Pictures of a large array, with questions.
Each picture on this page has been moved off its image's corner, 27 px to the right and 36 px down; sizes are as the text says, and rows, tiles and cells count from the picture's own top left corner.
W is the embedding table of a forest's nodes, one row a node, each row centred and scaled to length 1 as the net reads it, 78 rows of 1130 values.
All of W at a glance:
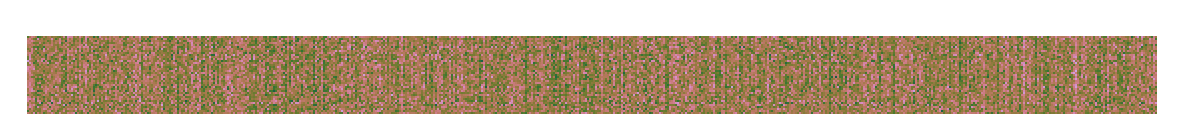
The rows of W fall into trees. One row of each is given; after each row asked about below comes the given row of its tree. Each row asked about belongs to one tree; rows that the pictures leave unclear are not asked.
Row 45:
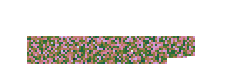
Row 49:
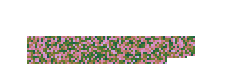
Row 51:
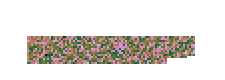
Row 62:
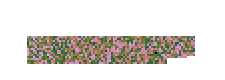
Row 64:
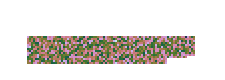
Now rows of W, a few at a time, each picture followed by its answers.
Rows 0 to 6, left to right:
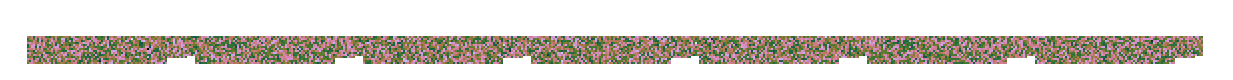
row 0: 49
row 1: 49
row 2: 62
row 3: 64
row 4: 64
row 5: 49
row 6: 64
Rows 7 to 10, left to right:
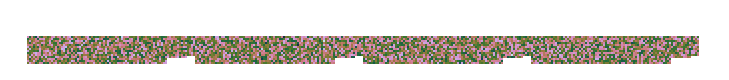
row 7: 45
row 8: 64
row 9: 49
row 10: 45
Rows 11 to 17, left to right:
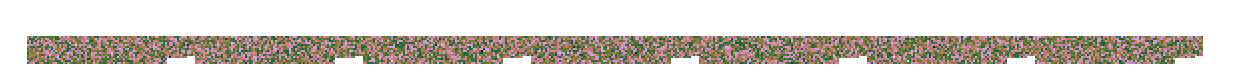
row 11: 45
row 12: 45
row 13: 49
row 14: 51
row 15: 49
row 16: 49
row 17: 64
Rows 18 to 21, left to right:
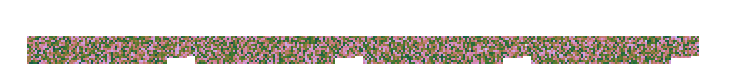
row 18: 62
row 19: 62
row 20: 62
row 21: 45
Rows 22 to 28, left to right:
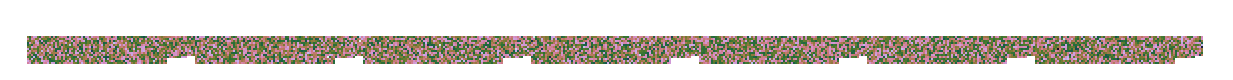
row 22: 62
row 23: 62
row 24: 64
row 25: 64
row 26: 51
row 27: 45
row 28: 49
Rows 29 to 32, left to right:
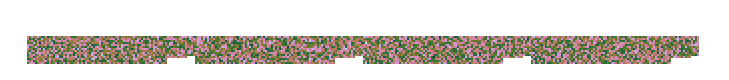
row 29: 45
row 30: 49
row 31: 64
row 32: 64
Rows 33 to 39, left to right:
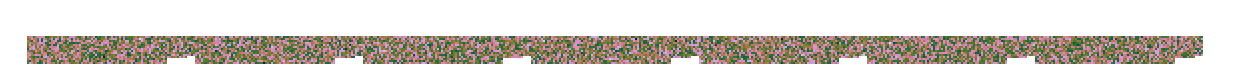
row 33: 49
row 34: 64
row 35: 45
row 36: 64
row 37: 62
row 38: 45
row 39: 49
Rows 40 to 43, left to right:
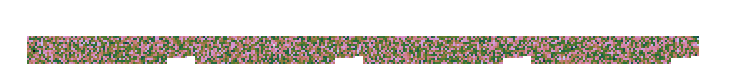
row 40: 45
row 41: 45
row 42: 45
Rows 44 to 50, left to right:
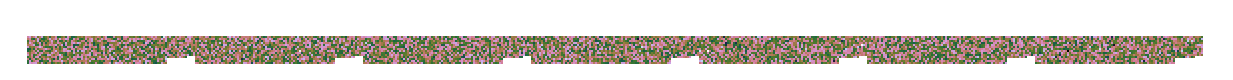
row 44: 64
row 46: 64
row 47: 45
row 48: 62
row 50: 51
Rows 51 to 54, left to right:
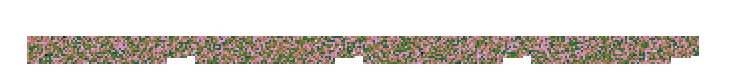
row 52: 51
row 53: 49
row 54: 49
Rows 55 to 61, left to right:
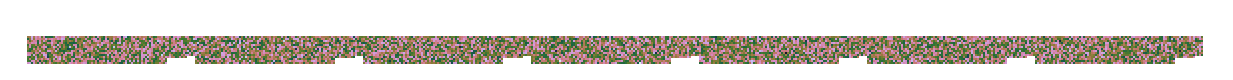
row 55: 49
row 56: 64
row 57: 45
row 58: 49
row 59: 51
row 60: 64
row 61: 45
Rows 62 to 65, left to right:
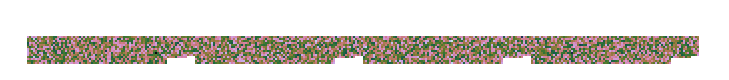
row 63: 64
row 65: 64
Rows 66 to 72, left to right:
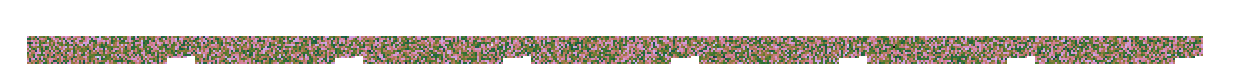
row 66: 45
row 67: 45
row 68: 49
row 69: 49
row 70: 64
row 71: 51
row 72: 51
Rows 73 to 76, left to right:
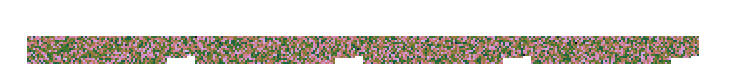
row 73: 49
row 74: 49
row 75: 45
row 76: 62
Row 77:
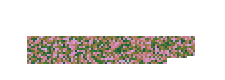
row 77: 64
